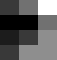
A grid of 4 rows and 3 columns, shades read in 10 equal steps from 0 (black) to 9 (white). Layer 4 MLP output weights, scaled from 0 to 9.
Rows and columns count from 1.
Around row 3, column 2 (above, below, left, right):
0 5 1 5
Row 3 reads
1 2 5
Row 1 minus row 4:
0 -1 4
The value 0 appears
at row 2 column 1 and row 2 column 2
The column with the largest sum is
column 3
